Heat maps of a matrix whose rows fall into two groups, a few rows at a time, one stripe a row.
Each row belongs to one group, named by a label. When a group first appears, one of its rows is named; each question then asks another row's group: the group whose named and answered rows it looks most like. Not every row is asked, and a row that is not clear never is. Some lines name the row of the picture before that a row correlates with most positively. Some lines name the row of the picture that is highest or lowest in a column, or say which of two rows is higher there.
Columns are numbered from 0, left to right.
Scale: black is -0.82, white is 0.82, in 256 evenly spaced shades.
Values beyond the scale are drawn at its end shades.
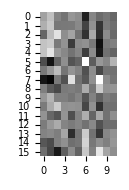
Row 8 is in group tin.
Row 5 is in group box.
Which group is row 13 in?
box
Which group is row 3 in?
box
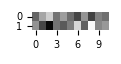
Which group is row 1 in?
tin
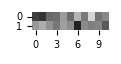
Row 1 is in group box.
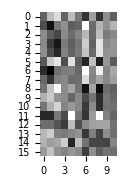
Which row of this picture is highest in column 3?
14
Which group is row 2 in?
tin
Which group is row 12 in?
tin
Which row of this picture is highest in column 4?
11
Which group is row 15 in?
box
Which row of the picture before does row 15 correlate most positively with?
1
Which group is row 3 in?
tin
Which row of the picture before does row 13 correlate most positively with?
1
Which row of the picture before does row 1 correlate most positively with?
0
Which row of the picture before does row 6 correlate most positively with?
0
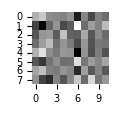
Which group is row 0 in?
box
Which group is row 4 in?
box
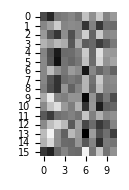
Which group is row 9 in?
box
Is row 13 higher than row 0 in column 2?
Yes
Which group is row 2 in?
tin
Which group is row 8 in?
tin
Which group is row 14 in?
box
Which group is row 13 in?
box
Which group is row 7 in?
tin
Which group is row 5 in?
tin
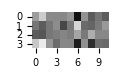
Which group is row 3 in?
box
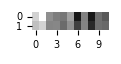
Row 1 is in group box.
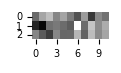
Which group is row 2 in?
tin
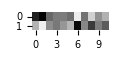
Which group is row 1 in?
box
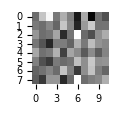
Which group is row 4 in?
tin
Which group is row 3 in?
tin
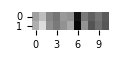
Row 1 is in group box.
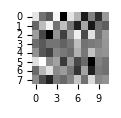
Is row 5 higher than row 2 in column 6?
No
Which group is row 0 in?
tin
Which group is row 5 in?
box
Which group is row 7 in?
tin
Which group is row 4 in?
tin
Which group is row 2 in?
tin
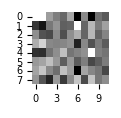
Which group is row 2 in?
tin
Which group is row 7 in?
tin
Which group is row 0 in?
box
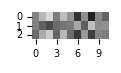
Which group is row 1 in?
tin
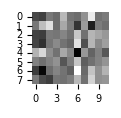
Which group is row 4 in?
box
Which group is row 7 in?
tin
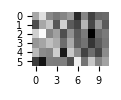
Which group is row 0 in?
box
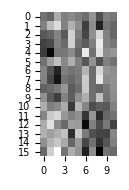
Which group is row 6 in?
tin
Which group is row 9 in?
tin
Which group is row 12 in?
box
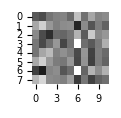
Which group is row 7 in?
box
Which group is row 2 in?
tin
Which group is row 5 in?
box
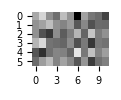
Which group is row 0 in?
box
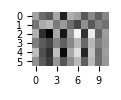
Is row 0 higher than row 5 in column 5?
Yes
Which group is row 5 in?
tin
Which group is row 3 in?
tin
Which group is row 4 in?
tin
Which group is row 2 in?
tin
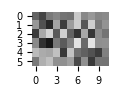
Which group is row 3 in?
tin
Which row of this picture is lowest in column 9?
4
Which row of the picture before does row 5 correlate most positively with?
1
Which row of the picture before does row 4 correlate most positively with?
0
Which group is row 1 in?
tin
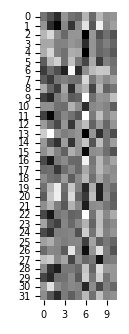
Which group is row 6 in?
tin
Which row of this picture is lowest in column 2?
1
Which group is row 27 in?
box
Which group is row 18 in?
tin
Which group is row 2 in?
box
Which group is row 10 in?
box
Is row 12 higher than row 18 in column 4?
No
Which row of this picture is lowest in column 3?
6
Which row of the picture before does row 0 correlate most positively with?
3
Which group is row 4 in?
box
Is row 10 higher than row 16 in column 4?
Yes
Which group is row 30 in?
box
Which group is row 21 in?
box
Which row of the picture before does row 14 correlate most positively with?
1
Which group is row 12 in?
tin
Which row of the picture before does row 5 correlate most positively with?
2
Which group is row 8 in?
tin
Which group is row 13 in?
box
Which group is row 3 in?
box
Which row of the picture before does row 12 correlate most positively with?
1
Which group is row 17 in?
tin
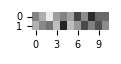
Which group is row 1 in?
tin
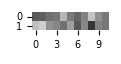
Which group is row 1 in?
box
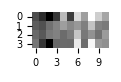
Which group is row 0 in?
tin
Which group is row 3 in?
tin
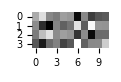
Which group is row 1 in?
tin
